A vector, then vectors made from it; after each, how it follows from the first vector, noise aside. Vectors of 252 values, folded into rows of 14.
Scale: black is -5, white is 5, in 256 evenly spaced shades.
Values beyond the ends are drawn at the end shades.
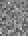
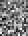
scaled up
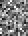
scaled up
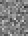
wrapped around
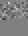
partly zeroed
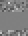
partly zeroed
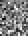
scaled up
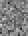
negated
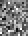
scaled up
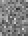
wrapped around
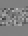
partly zeroed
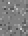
partly zeroed
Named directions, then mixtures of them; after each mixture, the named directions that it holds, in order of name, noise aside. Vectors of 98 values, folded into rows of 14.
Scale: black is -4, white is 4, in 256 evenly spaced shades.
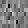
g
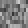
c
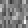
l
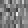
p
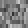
c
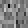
g, p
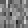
g, l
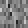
g, l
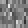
g, l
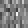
p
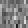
l, p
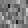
c, g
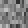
c, p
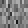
g, p
